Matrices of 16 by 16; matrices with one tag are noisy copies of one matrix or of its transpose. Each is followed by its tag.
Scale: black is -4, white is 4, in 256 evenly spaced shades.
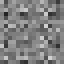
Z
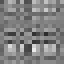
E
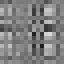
E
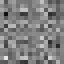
Z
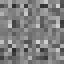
Z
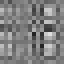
E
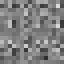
Z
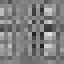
E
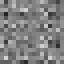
Z
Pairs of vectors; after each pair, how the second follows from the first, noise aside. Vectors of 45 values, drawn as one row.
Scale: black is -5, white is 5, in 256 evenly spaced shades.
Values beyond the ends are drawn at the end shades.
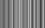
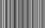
wrapped around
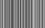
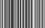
scaled up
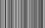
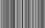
wrapped around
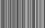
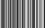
scaled up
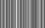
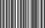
scaled up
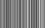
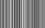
wrapped around
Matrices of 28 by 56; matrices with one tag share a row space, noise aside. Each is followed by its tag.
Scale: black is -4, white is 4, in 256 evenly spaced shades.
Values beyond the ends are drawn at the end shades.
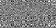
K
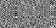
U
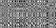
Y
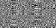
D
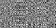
Y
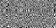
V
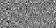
V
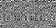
K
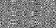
D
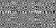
D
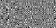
V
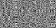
U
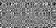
K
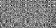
K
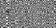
V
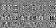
U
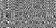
V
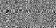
V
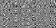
U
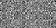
K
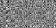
V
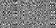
U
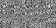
K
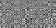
K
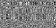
V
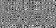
D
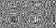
D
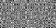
K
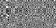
V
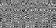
K
